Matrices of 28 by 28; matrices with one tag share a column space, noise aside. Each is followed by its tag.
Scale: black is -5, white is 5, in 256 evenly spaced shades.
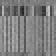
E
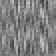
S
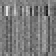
E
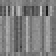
E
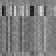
E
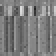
E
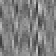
S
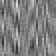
S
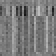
E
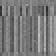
E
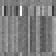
E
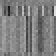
E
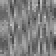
S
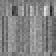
E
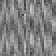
S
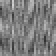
S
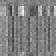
E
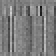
E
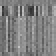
E
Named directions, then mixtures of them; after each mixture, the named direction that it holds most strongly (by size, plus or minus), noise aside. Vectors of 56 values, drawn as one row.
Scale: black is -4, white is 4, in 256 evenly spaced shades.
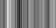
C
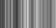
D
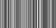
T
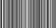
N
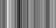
C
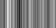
C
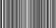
N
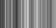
D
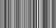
T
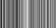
N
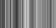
D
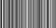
N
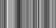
C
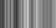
D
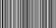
N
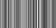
T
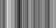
C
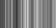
D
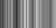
D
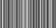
N
